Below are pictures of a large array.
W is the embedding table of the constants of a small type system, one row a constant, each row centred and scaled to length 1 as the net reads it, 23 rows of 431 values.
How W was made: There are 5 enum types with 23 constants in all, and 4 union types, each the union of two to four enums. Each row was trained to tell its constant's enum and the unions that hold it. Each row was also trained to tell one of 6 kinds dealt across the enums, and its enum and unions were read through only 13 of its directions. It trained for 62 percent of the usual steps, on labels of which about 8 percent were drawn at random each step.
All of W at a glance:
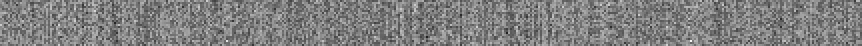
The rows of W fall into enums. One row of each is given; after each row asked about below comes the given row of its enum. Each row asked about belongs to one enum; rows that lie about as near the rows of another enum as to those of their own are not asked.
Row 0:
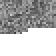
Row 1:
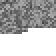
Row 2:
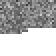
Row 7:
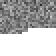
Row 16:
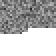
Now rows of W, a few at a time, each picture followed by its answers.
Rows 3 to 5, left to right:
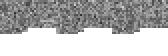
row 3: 2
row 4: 16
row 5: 7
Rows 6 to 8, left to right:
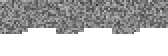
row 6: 1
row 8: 16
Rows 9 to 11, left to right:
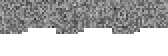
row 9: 2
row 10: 7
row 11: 2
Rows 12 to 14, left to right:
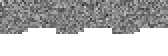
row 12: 1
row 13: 7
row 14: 2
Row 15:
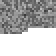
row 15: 16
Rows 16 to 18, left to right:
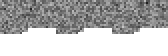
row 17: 7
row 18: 1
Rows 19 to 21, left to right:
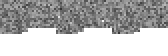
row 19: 1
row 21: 7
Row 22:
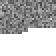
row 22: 2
